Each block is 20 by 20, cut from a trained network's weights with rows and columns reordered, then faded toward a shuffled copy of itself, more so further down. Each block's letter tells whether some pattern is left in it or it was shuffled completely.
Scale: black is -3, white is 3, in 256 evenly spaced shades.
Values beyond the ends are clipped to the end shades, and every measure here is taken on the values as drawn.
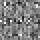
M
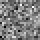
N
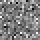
N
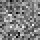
M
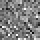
N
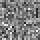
N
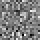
M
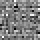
M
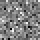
N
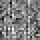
M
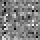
M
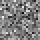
N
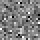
N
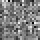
M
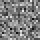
N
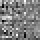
M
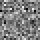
M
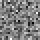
N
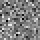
N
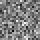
N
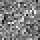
N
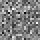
M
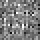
M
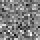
N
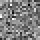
M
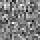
N
